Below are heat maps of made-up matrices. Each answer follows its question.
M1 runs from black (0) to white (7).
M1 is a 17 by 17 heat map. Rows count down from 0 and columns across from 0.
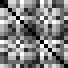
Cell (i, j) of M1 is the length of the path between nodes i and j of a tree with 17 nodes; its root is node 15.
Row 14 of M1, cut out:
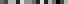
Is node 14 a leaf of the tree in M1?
no
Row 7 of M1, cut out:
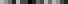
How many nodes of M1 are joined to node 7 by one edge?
3
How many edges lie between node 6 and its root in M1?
2
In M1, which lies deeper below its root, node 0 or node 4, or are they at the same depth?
the same depth
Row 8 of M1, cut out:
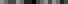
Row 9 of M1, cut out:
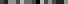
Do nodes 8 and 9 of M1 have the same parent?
yes
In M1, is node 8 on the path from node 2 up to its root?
yes
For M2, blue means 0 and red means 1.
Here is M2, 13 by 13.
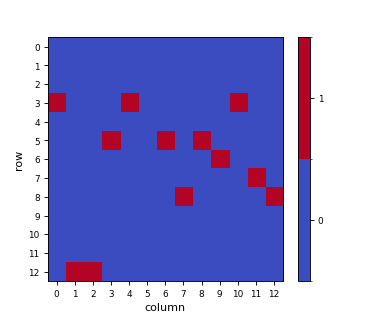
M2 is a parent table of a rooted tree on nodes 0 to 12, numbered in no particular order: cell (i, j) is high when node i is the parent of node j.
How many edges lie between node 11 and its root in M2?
3
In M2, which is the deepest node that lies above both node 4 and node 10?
3
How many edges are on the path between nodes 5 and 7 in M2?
2
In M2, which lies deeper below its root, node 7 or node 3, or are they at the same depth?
node 7
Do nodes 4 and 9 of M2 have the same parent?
no
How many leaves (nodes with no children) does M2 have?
7
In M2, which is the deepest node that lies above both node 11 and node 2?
8
